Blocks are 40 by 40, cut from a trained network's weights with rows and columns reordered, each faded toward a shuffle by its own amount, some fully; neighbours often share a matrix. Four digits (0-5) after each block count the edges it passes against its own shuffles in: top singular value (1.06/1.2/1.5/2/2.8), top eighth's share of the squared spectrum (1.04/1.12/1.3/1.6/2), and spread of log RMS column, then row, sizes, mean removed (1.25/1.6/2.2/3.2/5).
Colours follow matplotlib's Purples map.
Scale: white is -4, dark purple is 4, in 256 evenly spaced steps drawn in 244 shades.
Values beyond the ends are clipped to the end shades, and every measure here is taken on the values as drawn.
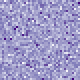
0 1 0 0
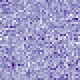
2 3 1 1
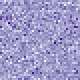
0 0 0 0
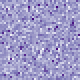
0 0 0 0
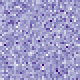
0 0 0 0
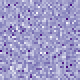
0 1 0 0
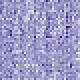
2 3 0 2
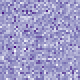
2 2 0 1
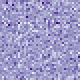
2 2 0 1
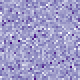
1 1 0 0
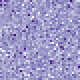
0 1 0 0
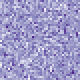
0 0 0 0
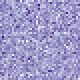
0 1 0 0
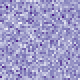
1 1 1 0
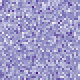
0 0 0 0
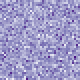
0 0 0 0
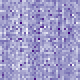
3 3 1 2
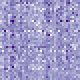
3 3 0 3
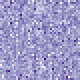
2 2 0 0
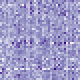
2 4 0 2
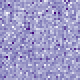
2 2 0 1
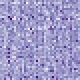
2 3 0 2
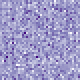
1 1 0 0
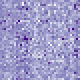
2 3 1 2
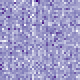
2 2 0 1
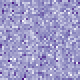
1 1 0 1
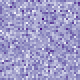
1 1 0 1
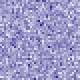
0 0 0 0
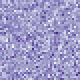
1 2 0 0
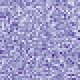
2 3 1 0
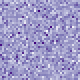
1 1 0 0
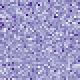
1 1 0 1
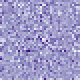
3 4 2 2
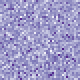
1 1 0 0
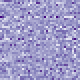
3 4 2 2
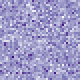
1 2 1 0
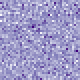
1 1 0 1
